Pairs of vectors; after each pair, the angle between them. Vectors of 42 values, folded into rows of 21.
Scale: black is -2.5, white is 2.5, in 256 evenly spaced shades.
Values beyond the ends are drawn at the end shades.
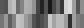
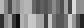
orthogonal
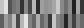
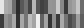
partly aligned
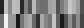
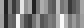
nearly opposite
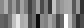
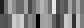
partly aligned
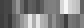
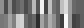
orthogonal
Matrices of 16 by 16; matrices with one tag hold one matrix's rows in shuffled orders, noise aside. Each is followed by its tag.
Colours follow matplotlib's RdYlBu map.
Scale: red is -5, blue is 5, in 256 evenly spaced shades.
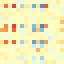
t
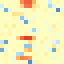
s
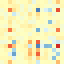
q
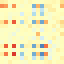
t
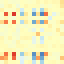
t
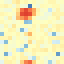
s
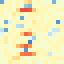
s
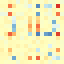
q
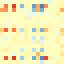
t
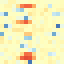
s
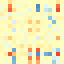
q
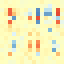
q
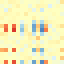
t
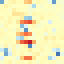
s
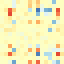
q
